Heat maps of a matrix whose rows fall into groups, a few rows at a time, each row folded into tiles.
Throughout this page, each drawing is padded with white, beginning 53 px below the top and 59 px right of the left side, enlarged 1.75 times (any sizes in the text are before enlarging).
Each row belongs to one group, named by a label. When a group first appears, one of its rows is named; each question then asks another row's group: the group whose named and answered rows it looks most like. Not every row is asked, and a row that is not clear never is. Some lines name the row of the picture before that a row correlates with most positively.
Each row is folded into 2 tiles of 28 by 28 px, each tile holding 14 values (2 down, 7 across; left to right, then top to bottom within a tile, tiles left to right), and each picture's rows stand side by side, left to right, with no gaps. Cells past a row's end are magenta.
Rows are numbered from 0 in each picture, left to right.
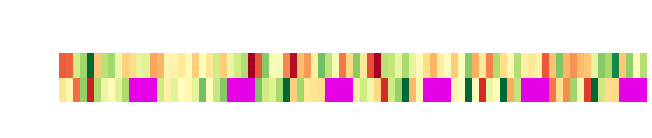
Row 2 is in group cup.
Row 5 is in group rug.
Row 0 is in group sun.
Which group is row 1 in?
sun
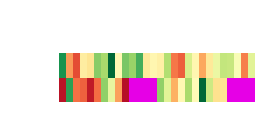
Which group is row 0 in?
rug
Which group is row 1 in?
cup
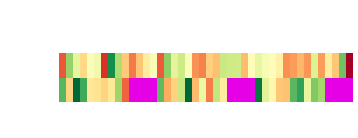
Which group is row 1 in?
cup
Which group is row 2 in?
sun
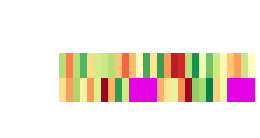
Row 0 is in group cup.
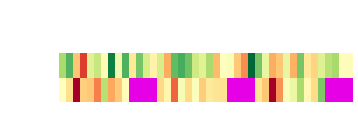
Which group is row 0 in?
rug
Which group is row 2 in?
rug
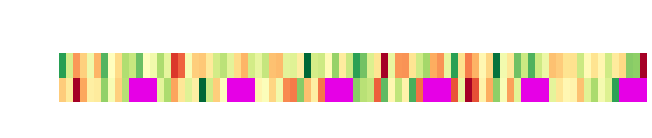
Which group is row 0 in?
rug
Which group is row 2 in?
rug
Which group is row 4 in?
rug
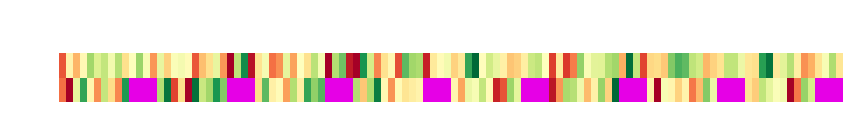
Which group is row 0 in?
sun
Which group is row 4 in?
cup
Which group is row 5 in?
sun
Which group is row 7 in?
cup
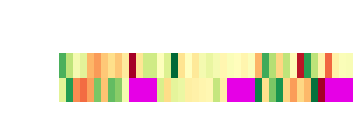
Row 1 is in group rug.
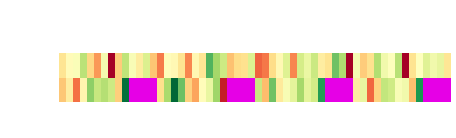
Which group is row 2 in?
sun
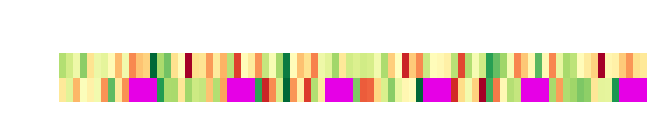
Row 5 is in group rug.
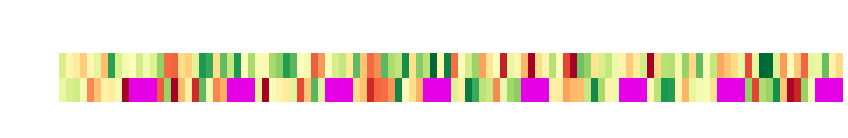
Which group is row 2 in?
cup
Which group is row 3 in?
rug
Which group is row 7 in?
cup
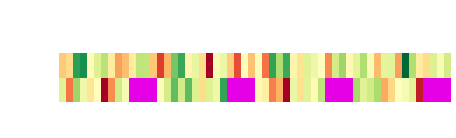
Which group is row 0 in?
cup
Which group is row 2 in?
sun
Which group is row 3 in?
rug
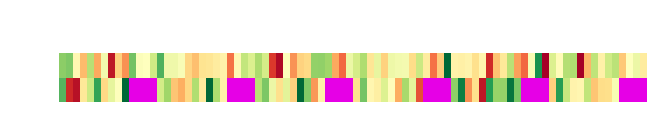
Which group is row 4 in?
sun
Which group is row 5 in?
cup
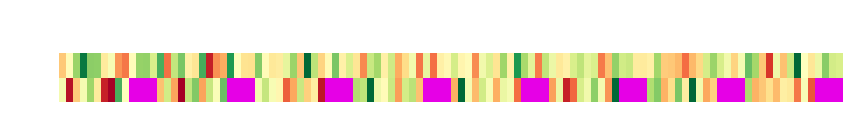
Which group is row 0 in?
cup
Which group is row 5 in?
rug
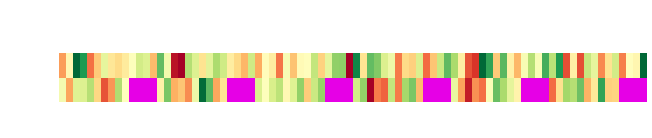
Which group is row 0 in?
cup
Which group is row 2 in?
sun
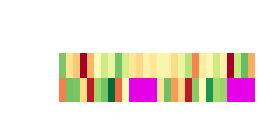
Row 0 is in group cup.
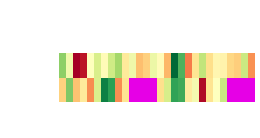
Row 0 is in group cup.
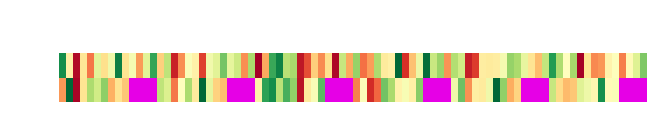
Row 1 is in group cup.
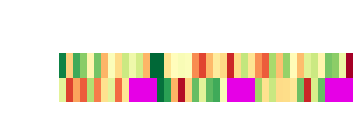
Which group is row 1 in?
sun
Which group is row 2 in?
sun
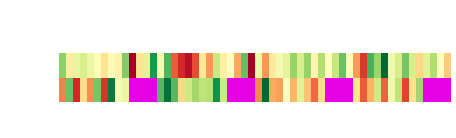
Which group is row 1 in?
sun
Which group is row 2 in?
rug
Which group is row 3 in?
sun
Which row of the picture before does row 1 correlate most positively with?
1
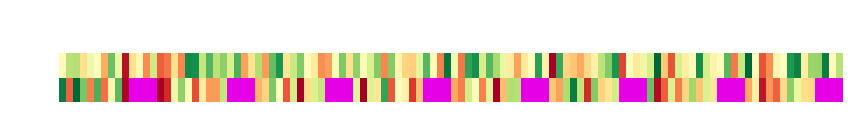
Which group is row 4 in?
cup
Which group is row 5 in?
rug
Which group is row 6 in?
rug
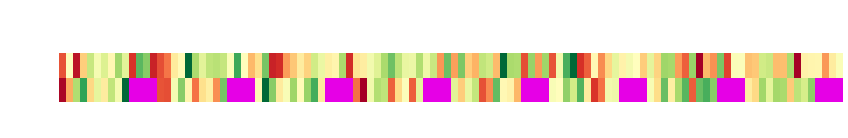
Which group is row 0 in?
sun
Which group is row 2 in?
sun
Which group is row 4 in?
rug
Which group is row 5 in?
cup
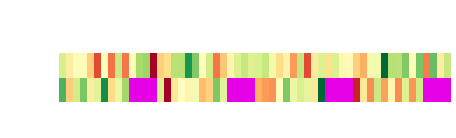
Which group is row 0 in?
sun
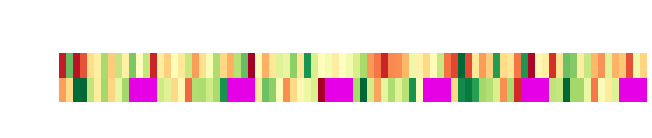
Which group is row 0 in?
sun
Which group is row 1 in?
sun
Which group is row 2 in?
rug
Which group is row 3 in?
sun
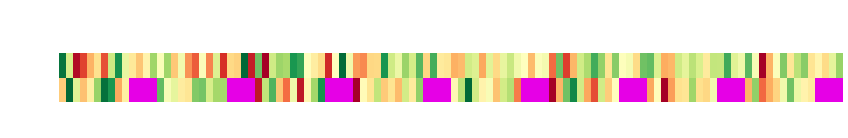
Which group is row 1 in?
sun
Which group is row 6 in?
rug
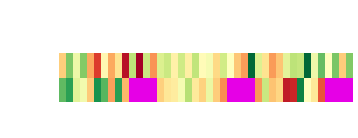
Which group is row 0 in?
sun
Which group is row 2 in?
rug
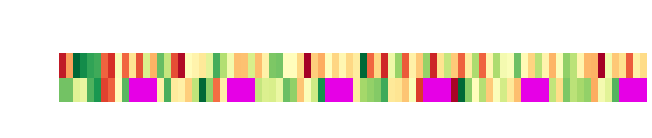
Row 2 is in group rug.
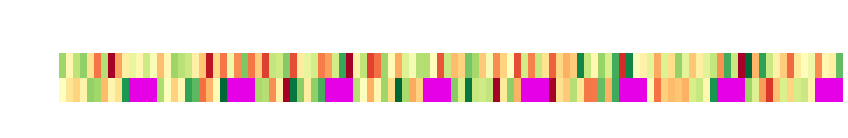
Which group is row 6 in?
sun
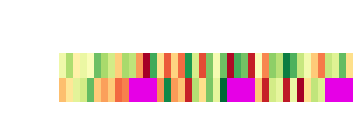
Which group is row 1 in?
sun
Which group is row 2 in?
cup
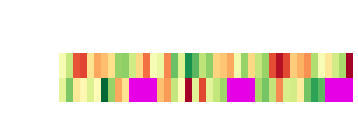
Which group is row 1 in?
cup
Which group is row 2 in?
sun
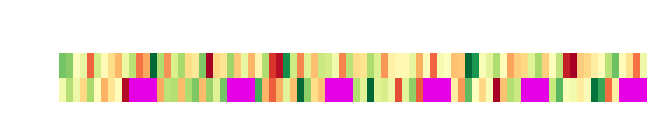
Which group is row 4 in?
cup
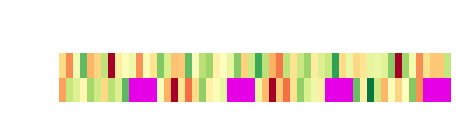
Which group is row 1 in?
rug
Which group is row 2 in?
rug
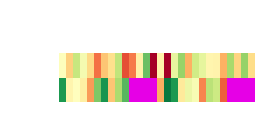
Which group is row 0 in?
sun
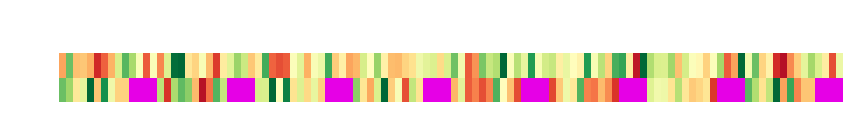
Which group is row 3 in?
cup
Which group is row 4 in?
rug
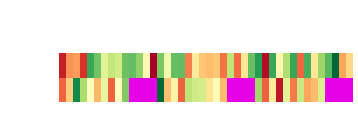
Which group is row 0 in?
sun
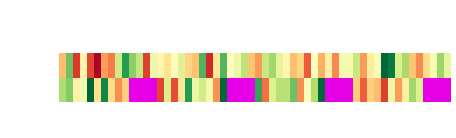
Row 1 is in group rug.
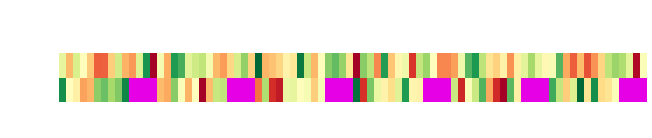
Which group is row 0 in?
sun
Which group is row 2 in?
rug
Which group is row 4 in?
cup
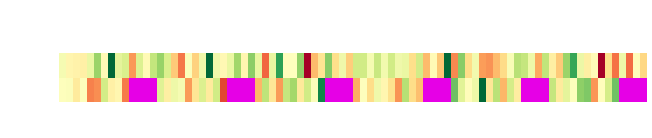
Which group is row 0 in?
rug
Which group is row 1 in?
rug
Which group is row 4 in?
cup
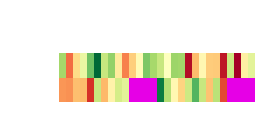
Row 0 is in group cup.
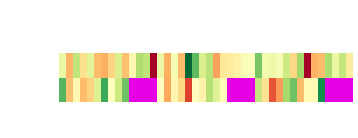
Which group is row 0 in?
sun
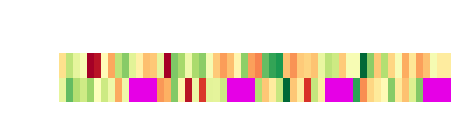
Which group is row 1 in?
cup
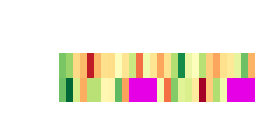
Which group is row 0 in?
sun
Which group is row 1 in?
cup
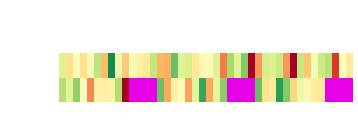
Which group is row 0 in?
rug
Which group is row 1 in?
sun
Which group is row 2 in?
cup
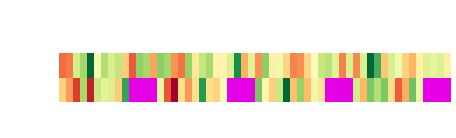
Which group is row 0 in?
sun
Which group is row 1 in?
rug
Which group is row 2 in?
cup
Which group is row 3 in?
cup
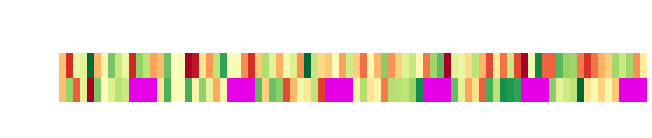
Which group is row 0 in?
sun
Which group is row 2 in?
rug
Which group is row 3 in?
sun
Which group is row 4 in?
sun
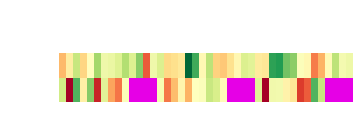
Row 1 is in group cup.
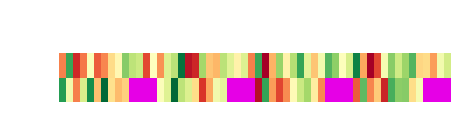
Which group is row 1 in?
cup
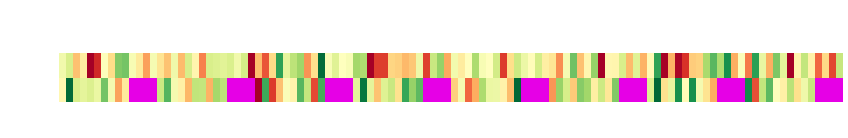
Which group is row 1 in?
sun
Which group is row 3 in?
sun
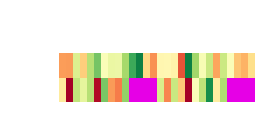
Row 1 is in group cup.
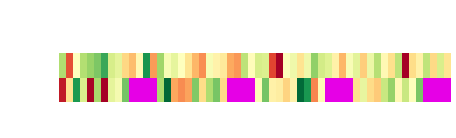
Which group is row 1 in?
sun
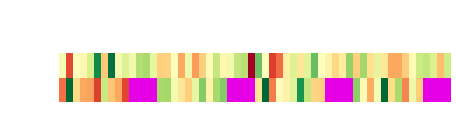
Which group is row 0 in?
rug
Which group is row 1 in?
sun
